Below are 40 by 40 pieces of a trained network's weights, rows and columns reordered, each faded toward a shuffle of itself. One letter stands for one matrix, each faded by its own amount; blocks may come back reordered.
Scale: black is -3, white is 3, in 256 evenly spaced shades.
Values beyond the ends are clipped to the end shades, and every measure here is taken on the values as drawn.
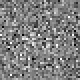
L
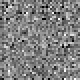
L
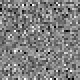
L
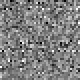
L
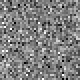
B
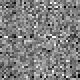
L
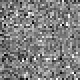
L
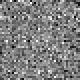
L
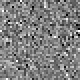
B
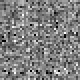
L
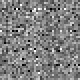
L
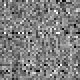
L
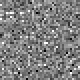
B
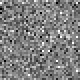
B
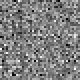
L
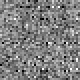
L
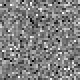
B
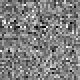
L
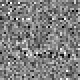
L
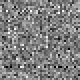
L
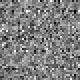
L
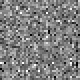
L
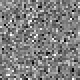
B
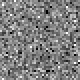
B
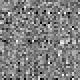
L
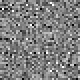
L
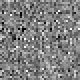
L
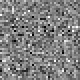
L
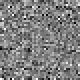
L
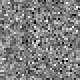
B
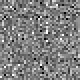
B
